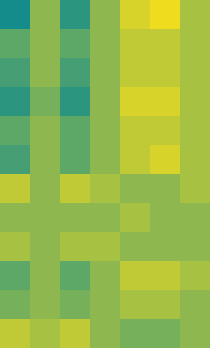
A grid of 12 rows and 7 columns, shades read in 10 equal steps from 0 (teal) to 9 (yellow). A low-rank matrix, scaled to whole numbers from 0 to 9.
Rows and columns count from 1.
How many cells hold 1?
3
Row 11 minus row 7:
-3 0 -3 -1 1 1 -1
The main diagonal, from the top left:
0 5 2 5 7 8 6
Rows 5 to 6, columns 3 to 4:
3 5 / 3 5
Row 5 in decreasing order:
7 7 6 5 5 3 3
